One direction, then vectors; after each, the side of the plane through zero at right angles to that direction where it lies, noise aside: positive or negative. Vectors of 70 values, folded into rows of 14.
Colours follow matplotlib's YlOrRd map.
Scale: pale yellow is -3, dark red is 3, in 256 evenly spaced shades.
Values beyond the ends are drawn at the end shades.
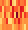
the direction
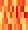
positive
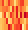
positive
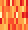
negative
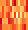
negative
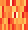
negative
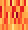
positive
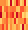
positive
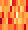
negative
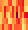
positive
